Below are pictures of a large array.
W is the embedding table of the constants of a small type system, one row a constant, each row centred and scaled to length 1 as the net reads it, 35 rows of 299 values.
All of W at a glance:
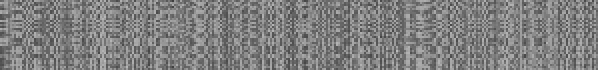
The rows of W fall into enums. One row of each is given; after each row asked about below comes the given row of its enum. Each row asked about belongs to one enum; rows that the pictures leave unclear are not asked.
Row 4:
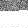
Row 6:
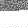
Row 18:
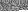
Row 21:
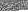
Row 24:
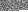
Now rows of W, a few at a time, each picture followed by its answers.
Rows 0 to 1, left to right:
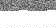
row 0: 18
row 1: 6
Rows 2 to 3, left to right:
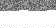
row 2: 21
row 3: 18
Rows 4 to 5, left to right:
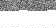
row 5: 6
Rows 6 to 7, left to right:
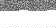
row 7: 24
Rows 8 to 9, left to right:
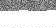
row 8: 24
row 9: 4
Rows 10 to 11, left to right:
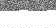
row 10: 6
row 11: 4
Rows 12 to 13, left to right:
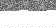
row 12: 21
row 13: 4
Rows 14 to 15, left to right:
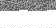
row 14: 6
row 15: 21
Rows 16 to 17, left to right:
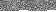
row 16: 4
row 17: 24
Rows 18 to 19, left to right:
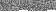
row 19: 6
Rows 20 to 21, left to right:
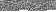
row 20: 6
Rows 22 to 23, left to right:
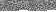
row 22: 6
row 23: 24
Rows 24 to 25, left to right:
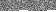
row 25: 4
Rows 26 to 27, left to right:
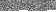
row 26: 24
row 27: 21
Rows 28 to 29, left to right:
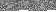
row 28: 21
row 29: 4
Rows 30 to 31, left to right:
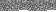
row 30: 24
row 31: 24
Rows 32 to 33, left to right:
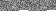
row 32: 4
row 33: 18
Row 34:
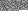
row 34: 24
